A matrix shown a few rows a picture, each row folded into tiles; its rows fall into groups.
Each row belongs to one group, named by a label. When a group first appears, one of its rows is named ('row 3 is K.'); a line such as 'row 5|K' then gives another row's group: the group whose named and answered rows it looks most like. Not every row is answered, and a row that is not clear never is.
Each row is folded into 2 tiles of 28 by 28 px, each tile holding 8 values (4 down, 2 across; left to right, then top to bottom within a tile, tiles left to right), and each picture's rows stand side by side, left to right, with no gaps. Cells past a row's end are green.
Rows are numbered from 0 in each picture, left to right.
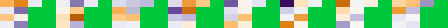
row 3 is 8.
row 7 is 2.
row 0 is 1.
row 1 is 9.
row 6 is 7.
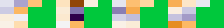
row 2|8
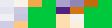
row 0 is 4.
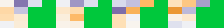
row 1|9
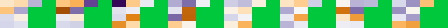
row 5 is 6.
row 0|2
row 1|2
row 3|9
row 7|4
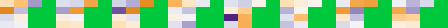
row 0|2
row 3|1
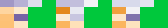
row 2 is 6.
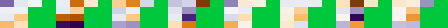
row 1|1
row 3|4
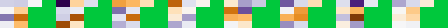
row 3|7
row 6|9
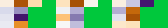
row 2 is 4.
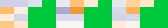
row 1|8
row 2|8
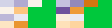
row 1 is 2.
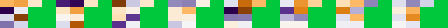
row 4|8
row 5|8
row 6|2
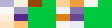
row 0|4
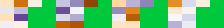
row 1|4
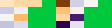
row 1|7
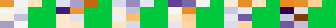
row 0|7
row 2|9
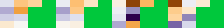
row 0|8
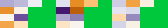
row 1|8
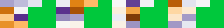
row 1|8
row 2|9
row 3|7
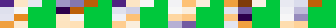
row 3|1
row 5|4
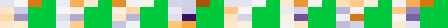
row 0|4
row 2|7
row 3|4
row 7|4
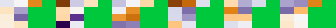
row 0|4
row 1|7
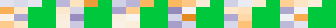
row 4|9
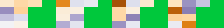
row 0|8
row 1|7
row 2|7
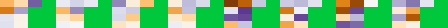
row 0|2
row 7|9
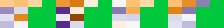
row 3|2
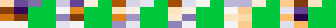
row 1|9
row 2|7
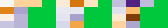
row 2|9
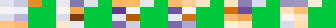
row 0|4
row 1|9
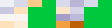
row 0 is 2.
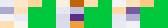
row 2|4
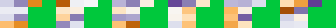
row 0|4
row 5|2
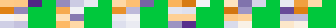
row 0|2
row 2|2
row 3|1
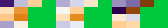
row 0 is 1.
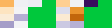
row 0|7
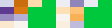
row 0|8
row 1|9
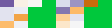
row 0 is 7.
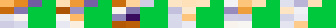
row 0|2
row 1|2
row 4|8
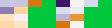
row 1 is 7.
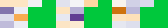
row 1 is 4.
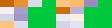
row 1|2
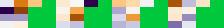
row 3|7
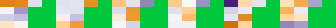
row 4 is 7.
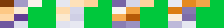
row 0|7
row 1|4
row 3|4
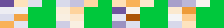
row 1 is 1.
